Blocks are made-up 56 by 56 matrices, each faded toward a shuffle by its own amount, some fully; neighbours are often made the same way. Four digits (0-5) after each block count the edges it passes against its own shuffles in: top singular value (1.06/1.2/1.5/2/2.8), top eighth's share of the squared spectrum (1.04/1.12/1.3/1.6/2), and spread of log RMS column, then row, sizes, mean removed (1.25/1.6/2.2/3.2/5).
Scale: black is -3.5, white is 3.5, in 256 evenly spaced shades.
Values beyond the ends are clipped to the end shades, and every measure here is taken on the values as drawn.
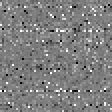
3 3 0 2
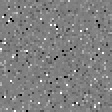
0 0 0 0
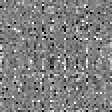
4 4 2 2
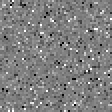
0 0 0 0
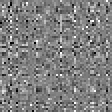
4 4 3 2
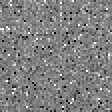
1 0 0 0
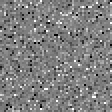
0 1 0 0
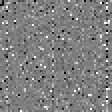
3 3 1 0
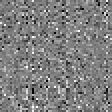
4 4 2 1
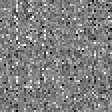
3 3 2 0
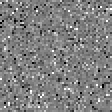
1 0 0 0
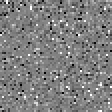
1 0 0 0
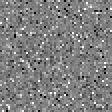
3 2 1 1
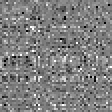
4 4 2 2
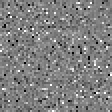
1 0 0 0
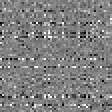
4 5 2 3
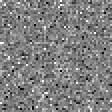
0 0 0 1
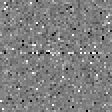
3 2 0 0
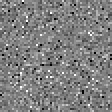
2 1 0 0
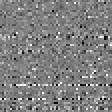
4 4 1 3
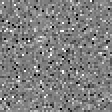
1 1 0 0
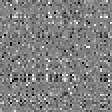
4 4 2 2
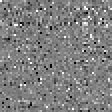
3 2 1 1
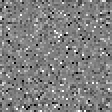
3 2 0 0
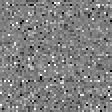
3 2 0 1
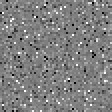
1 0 0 0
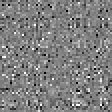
4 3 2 2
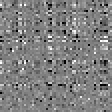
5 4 2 3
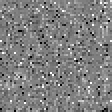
2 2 0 1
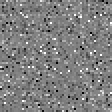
1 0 0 0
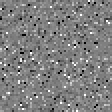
0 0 0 0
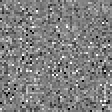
3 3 2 1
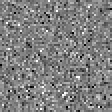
1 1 0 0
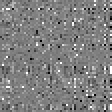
4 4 2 2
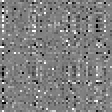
4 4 2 2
